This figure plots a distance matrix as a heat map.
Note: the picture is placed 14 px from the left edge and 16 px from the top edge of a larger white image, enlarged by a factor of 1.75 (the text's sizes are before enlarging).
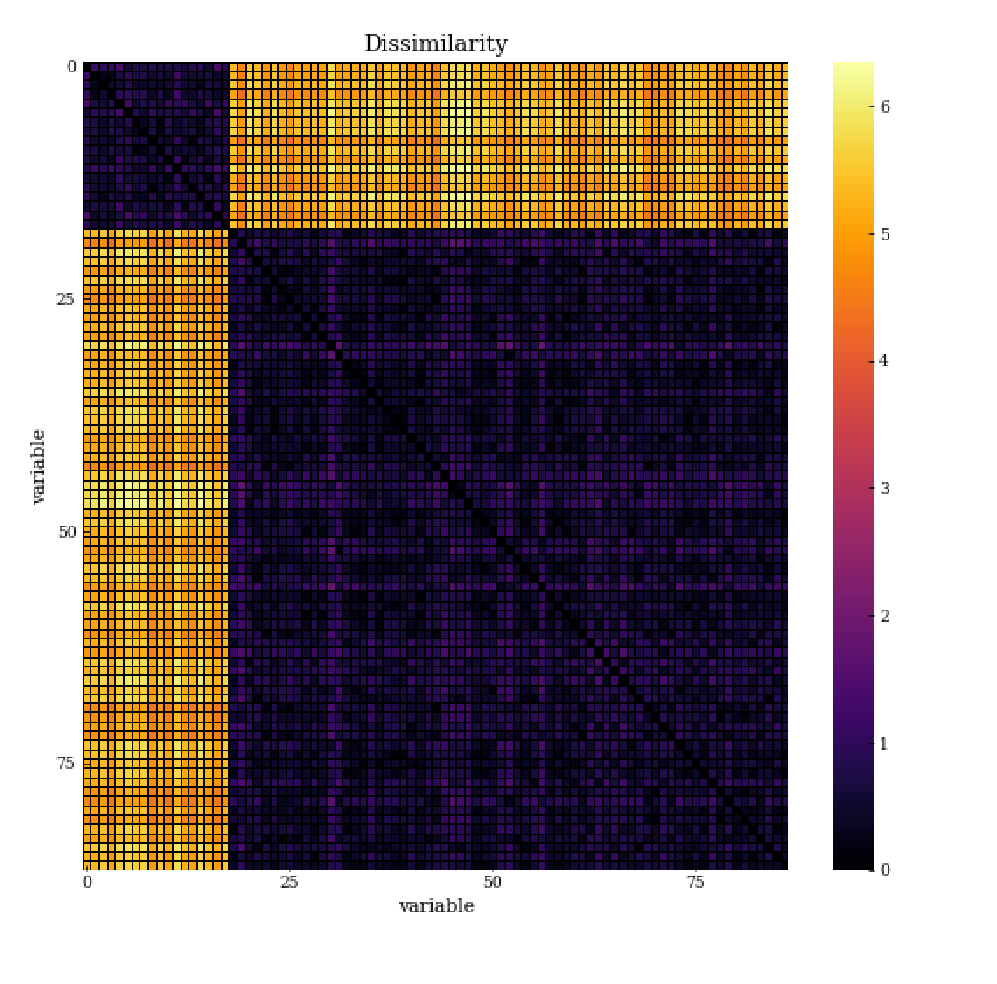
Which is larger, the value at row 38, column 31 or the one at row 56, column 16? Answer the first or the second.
the second
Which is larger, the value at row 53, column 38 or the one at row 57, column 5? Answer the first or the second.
the second
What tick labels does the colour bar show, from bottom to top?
0, 1, 2, 3, 4, 5, 6
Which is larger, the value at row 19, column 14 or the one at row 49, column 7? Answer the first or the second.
the second
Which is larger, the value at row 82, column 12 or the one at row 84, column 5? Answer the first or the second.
the second
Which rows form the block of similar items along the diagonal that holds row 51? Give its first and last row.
18 to 86
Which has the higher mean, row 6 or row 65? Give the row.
6
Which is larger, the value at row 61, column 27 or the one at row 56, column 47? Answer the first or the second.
the second
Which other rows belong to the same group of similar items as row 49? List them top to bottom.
18, 19, 20, 21, 22, 23, 24, 25, 26, 27, 28, 29, 30, 31, 32, 33, 34, 35, 36, 37, 38, 39, 40, 41, 42, 43, 44, 45, 46, 47, 48, 50, 51, 52, 53, 54, 55, 56, 57, 58, 59, 60, 61, 62, 63, 64, 65, 66, 67, 68, 69, 70, 71, 72, 73, 74, 75, 76, 77, 78, 79, 80, 81, 82, 83, 84, 85, 86
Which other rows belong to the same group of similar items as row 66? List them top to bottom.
18, 19, 20, 21, 22, 23, 24, 25, 26, 27, 28, 29, 30, 31, 32, 33, 34, 35, 36, 37, 38, 39, 40, 41, 42, 43, 44, 45, 46, 47, 48, 49, 50, 51, 52, 53, 54, 55, 56, 57, 58, 59, 60, 61, 62, 63, 64, 65, 67, 68, 69, 70, 71, 72, 73, 74, 75, 76, 77, 78, 79, 80, 81, 82, 83, 84, 85, 86
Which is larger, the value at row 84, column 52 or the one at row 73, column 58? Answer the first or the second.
the first
